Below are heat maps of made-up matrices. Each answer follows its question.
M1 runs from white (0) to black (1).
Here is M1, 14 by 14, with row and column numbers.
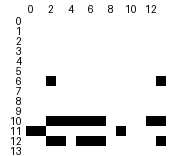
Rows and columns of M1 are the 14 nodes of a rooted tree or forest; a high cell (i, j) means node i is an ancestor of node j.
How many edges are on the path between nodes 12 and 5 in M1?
1
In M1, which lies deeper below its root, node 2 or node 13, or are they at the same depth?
the same depth
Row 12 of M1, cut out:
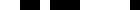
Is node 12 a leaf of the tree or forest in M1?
no
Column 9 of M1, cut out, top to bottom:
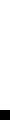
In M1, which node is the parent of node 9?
11
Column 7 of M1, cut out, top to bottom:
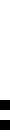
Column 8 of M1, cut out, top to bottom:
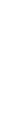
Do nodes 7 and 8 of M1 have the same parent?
no
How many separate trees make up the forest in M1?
3
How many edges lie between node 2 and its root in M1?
3
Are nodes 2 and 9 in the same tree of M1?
no
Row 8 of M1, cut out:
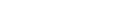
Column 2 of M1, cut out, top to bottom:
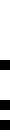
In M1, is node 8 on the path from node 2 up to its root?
no
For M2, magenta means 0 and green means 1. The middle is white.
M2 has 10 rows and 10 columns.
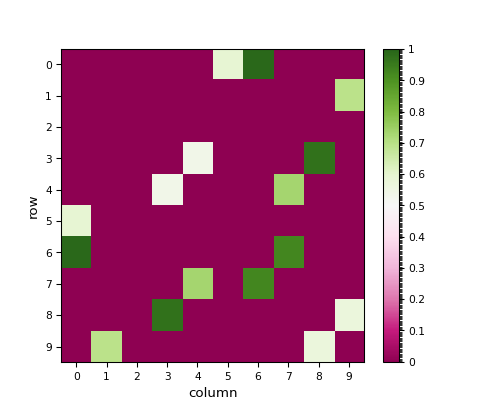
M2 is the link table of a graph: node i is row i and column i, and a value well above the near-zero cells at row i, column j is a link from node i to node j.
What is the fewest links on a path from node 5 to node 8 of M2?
6
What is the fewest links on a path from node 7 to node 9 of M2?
4
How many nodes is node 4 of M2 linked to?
2
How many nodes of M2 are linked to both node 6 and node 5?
1
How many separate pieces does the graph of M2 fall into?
2
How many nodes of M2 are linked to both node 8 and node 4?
1
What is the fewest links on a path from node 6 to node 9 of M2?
5
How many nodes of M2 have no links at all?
1
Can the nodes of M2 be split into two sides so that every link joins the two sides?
yes
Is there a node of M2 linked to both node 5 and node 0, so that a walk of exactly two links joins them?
no
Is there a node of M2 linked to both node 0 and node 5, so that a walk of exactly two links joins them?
no
